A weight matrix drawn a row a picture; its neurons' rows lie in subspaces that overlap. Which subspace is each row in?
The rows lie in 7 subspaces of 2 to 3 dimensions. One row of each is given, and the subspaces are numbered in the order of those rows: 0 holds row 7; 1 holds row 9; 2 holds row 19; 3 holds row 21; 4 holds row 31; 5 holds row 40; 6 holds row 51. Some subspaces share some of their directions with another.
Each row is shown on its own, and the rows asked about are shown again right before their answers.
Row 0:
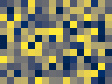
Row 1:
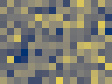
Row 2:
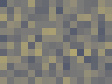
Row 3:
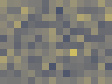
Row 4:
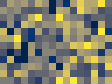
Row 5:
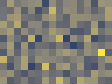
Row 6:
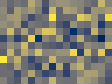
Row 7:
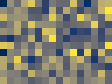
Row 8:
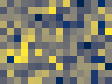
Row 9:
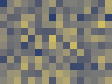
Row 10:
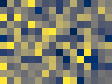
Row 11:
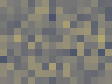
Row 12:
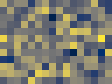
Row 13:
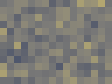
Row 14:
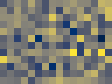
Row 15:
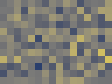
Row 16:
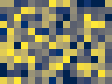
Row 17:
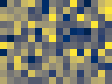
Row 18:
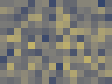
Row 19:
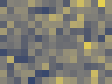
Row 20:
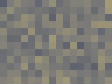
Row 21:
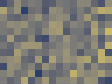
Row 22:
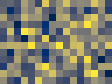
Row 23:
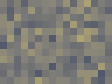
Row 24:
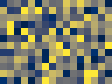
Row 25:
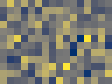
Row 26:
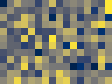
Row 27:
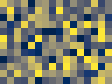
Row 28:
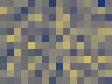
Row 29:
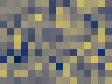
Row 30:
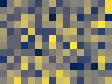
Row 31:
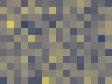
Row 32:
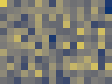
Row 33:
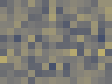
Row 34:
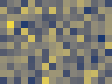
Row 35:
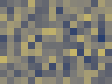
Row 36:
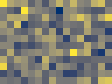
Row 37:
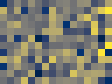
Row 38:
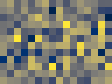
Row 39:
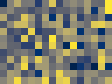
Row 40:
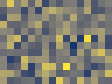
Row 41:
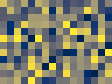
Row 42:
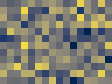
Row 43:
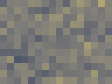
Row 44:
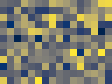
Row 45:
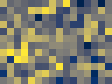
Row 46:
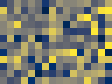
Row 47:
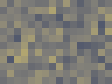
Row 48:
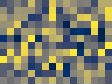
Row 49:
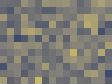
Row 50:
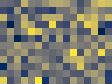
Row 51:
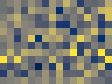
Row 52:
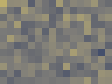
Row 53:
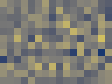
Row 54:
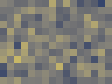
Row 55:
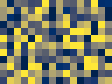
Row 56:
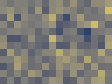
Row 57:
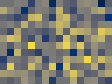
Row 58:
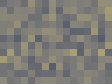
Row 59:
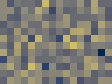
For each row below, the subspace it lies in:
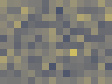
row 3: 3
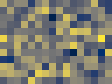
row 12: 2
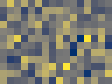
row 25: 5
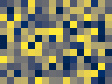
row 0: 0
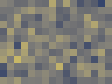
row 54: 2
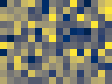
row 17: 0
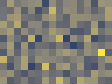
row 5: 5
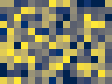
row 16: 2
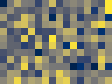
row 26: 1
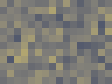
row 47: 2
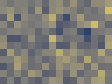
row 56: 0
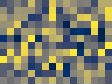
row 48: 6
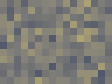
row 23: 0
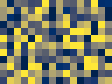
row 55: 5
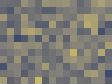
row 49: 4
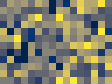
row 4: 6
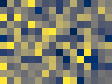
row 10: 0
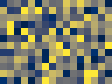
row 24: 4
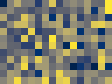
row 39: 1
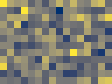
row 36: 3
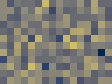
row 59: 5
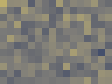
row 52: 3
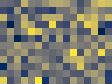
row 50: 4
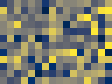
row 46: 3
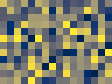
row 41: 4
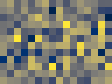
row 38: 2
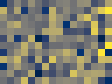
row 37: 3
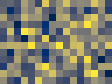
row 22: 4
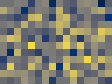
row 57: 3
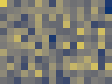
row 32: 1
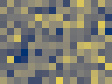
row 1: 2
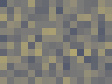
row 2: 0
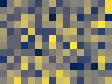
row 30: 1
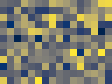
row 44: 4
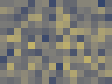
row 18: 3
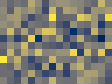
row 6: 1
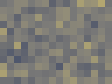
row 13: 2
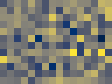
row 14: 6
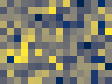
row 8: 2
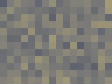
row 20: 1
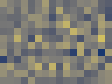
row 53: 6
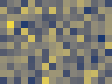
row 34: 4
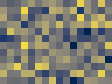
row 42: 6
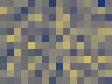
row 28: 3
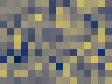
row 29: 2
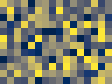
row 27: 0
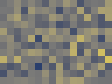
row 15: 6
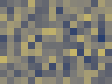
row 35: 0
